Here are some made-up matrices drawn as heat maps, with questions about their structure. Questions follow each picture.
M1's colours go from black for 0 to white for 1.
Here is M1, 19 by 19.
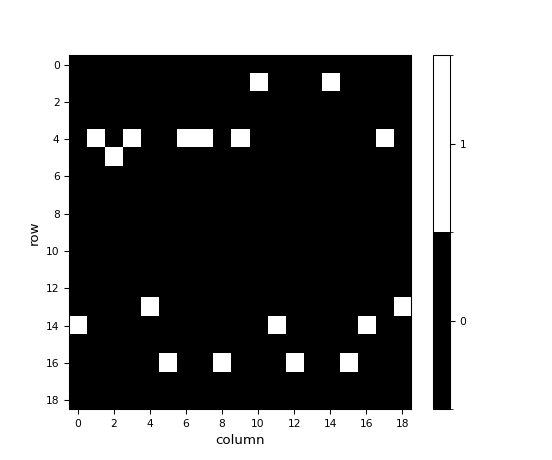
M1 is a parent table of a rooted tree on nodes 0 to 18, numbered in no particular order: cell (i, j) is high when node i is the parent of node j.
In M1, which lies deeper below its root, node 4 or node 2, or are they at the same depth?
node 2
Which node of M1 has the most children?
4
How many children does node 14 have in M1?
3
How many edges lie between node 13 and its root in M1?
0
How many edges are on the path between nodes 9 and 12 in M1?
5
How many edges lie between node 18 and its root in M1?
1
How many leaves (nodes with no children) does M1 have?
13
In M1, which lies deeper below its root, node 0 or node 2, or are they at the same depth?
node 2
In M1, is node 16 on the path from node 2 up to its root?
yes
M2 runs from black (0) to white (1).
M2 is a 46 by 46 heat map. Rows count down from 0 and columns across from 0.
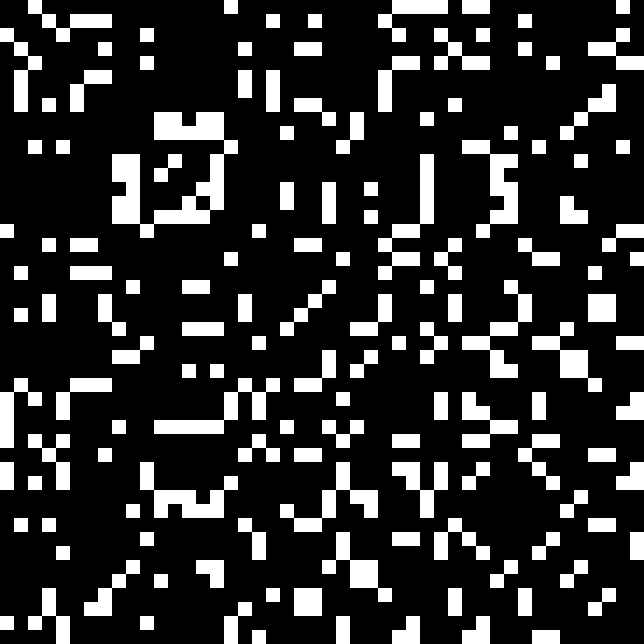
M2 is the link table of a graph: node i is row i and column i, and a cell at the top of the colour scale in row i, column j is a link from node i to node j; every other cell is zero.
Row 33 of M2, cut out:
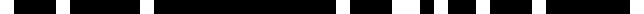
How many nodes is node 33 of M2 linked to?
10
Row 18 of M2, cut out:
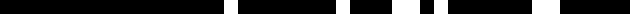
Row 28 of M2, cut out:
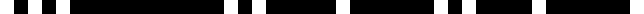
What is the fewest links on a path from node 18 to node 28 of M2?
1
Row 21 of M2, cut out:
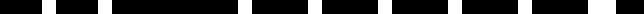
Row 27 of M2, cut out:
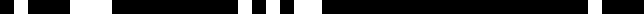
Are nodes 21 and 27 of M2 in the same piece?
yes
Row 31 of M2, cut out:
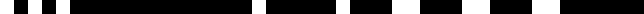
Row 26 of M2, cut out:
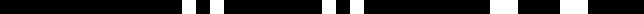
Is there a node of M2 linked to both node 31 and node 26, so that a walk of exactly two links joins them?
no
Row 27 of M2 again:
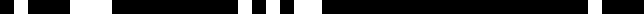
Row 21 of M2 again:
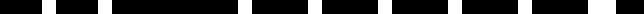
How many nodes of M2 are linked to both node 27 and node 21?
4
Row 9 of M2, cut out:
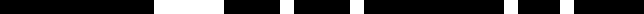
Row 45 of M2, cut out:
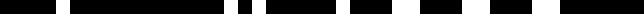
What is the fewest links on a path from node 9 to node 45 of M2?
5
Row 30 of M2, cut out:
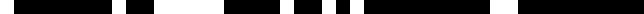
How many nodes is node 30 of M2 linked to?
12
